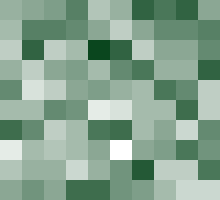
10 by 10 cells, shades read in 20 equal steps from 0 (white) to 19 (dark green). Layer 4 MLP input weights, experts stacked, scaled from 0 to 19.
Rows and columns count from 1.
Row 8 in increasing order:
0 2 6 7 7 9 9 10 11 14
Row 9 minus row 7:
-9 -4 3 -3 -6 -4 10 -4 1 2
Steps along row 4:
down up up down up up down same up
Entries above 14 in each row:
2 0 3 1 0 1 2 0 1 2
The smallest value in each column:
2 3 5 4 2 0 5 5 4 4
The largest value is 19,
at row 3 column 5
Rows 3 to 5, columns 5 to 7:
19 16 5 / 7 12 14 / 10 8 7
